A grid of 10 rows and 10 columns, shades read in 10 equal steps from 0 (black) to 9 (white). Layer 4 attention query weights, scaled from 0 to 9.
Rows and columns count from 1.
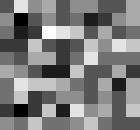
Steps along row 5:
down up same down up up down same same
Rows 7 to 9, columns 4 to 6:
7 6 4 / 3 5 5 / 7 1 8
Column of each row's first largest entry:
2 10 4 9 7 6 2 2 6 3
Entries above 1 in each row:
10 8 9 10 10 8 9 10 8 10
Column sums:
39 38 44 51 35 52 45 44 39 51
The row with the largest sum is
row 7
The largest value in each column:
6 8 7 9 8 8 8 6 8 7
